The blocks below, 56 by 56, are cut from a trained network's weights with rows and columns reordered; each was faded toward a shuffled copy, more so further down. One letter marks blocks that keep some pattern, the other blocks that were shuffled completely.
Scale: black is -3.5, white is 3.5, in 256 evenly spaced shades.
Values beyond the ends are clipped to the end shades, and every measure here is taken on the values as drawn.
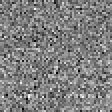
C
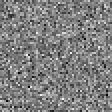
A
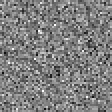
A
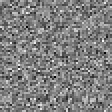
C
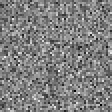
C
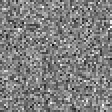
A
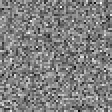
A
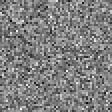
A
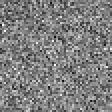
A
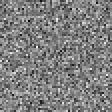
A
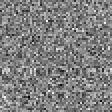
C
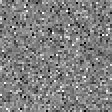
A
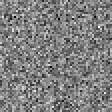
C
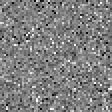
A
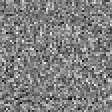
C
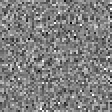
C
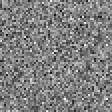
A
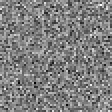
A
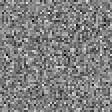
C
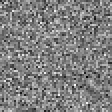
A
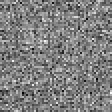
C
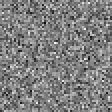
A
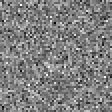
A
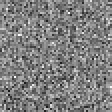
C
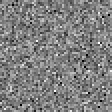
A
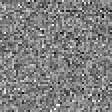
C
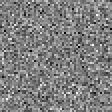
C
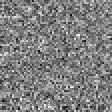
C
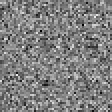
C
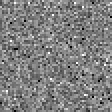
A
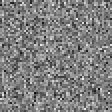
C
